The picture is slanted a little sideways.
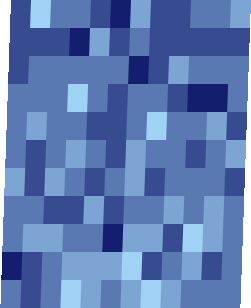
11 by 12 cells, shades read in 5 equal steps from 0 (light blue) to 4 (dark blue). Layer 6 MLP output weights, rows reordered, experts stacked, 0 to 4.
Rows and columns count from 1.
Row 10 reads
4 3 2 1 1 1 0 3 2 1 3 2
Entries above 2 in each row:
5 10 3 4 3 3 4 3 2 4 1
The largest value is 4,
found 7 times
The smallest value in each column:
1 0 1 0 1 1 0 0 1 0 1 1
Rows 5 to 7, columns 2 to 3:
1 2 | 3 2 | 3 1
